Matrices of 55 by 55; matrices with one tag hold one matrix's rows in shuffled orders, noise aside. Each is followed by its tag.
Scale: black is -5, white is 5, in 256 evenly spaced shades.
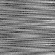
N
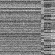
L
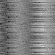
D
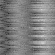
D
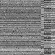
L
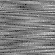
N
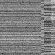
L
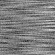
N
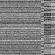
L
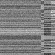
L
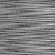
N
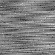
N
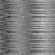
D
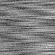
N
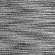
N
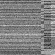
L
